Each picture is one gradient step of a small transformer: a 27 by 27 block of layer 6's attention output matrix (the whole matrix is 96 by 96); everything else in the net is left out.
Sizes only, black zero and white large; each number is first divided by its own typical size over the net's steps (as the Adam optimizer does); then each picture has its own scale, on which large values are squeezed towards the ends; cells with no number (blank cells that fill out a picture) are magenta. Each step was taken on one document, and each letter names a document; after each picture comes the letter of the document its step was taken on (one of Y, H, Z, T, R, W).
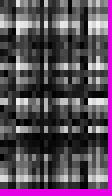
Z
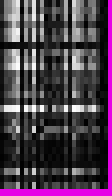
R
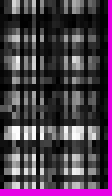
R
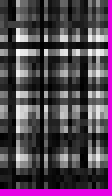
Z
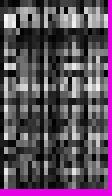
Z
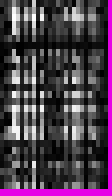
R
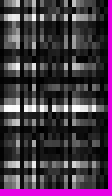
R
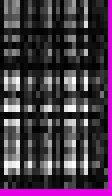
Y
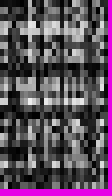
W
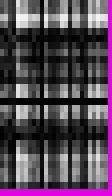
Z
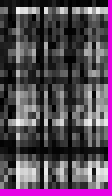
Z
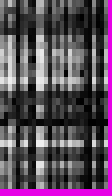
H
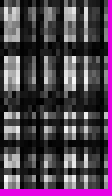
Y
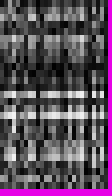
W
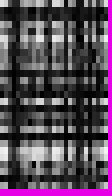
H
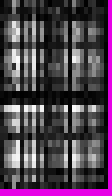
R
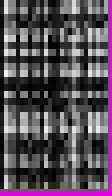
Z
